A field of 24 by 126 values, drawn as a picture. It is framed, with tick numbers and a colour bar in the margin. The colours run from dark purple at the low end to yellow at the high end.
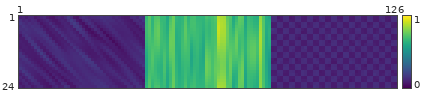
The table splits into one row of 3 panels. Panel 1,1: very low, slanting down to the right, faint in contrast. Panel 1,2: high, streaked downward. Panel 1,3: very low, checkered, faint in contrast.
